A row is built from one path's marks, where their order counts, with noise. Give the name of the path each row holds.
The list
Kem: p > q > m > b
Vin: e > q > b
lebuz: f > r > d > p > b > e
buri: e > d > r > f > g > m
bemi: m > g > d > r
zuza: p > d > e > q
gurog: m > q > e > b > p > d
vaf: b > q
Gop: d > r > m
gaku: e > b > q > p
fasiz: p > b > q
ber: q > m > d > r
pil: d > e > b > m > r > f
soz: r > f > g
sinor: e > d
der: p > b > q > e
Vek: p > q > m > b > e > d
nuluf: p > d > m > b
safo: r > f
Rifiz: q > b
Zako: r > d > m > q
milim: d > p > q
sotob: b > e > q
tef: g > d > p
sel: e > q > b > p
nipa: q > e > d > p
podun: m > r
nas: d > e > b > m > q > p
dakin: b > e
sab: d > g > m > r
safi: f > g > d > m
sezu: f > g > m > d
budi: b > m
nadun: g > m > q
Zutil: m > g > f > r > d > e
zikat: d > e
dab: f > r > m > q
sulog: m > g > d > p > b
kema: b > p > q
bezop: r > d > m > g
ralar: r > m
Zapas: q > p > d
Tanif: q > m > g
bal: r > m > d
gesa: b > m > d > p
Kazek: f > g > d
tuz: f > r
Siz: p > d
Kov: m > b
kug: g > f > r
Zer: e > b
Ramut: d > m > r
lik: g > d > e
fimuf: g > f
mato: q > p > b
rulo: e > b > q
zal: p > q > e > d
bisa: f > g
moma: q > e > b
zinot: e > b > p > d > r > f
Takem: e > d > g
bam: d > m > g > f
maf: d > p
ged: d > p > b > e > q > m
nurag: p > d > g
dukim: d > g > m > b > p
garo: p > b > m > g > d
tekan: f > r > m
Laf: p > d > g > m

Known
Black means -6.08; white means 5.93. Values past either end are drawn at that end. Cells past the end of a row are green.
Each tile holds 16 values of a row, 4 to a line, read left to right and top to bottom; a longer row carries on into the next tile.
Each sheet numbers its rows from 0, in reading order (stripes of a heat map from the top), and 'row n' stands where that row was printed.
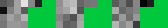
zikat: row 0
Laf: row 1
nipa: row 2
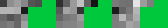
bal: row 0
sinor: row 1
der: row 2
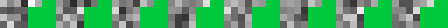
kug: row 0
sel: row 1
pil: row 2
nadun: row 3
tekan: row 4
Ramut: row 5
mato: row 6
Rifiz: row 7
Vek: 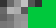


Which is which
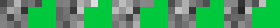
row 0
Kazek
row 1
rulo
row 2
Gop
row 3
garo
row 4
kema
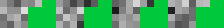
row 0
Kem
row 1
dukim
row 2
Zutil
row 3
Tanif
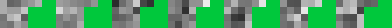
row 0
Kov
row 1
budi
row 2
zal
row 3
vaf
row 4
dab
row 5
Vin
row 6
safi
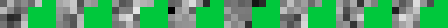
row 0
Zako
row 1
buri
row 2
moma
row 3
lik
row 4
tef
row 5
ged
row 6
bam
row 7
lebuz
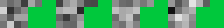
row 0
zinot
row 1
sezu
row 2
nuluf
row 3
dakin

